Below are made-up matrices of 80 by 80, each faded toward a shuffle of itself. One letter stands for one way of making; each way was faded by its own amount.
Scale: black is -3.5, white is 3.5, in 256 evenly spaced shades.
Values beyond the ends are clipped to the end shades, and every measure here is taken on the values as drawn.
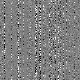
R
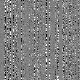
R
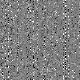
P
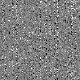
P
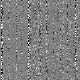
R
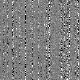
R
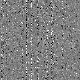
P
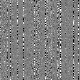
R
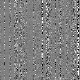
R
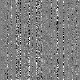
R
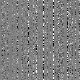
R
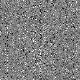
P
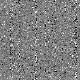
P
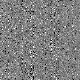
P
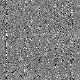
P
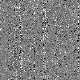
P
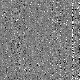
P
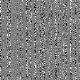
R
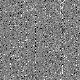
P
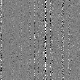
R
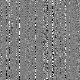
R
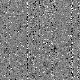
P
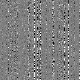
R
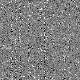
P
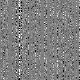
R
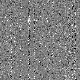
P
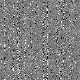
P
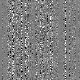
R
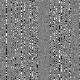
R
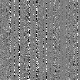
R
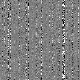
R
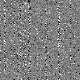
P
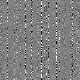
R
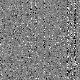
P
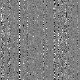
R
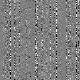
R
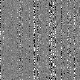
R
